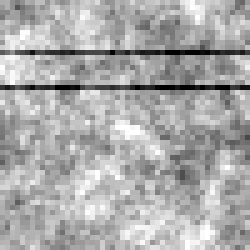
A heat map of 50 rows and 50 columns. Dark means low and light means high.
The values are skewed, with a long tail toward low values. Rows 11 and 18 stand out from the rest. The middle right is the ninth with the lowest average. Streaks run across, left to right.
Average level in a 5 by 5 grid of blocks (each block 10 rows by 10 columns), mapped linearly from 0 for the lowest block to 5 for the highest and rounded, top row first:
45333 | 32201 | 34532 | 34423 | 34554
